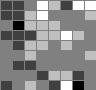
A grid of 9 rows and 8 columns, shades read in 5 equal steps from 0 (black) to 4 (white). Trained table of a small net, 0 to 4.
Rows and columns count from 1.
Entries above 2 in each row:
4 3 3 4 3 2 0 2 2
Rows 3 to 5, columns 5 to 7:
3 2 2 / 3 4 3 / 2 3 2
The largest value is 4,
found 6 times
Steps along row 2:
same up up down same same up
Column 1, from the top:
1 1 2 1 2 2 2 2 1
